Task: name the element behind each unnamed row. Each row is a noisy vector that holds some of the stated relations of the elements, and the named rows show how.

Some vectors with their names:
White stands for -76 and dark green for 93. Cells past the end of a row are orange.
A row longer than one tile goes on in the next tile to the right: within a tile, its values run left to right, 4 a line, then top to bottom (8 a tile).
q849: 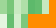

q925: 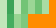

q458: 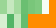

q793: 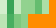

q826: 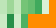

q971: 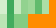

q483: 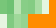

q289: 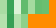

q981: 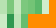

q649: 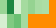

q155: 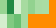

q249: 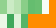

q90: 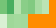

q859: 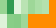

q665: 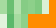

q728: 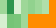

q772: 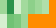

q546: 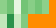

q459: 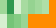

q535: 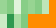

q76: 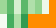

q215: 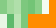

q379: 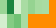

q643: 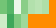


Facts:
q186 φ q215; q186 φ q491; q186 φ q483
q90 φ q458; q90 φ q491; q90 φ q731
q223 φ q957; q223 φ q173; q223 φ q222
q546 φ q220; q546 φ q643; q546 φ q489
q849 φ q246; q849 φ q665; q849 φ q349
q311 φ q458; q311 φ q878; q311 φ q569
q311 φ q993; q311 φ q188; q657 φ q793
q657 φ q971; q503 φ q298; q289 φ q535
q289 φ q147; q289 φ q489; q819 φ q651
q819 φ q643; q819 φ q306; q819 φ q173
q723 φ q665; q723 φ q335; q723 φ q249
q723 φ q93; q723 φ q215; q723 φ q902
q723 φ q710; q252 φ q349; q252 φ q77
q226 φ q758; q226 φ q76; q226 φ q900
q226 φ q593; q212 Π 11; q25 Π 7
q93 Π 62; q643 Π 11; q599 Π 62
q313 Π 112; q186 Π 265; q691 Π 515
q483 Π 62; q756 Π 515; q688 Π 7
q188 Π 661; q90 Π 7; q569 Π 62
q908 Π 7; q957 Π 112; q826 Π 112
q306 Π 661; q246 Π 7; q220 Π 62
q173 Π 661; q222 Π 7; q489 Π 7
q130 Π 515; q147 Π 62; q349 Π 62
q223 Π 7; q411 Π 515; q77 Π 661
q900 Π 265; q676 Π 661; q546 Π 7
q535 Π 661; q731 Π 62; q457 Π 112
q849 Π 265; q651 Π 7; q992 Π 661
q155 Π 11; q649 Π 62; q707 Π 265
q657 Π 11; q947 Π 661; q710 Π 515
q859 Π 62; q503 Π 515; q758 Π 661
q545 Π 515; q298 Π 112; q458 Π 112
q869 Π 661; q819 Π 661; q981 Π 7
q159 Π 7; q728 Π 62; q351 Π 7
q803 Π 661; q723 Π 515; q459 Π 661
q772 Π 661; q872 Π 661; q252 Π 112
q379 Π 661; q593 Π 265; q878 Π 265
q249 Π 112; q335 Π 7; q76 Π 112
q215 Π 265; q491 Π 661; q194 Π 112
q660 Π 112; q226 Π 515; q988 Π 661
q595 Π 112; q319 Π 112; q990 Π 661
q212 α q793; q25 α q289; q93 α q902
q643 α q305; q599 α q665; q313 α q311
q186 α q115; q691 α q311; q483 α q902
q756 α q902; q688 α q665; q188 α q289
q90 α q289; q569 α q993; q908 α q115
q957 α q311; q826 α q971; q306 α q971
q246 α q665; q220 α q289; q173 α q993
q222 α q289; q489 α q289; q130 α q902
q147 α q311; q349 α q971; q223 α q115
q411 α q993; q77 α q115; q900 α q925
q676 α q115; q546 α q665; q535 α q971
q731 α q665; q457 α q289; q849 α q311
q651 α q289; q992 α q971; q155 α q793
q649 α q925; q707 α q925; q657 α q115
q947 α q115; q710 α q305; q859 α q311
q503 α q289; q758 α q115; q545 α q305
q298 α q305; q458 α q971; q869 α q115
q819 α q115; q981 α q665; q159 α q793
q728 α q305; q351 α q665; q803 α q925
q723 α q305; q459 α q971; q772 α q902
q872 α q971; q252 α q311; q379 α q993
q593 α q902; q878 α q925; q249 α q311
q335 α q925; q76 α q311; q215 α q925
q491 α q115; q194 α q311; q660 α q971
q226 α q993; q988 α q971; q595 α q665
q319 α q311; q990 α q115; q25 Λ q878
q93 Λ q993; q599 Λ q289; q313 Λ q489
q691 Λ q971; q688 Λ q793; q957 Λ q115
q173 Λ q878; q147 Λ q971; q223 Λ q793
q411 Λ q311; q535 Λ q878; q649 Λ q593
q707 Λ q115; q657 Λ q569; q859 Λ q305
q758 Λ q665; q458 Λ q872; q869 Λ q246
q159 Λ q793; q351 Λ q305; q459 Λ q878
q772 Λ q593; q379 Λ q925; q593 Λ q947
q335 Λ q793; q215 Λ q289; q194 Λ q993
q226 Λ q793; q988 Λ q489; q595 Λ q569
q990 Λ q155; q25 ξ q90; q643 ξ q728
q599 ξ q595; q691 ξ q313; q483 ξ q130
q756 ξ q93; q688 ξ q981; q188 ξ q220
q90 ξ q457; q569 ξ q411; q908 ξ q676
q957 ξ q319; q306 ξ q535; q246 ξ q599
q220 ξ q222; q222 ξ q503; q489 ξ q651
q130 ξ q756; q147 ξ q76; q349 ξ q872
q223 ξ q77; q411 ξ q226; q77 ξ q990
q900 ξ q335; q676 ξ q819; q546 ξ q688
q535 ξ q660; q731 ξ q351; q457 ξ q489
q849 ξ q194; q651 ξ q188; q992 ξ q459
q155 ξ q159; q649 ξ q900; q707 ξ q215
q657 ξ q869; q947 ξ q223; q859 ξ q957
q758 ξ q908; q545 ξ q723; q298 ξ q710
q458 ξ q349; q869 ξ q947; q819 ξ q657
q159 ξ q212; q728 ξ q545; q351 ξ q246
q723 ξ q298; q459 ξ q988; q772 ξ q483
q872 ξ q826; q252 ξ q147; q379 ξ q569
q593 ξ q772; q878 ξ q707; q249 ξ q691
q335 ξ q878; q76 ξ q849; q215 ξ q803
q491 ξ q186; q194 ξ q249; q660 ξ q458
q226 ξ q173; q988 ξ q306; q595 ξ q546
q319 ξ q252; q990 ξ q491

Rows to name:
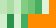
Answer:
q691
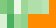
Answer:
q957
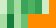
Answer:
q990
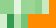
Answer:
q147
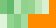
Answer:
q731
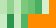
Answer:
q872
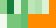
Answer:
q900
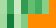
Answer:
q223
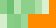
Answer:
q569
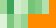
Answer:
q252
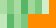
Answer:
q993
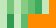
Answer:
q503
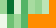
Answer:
q226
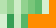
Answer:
q194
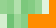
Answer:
q878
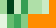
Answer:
q758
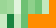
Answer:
q220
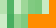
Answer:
q298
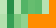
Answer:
q869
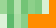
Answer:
q902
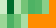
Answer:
q657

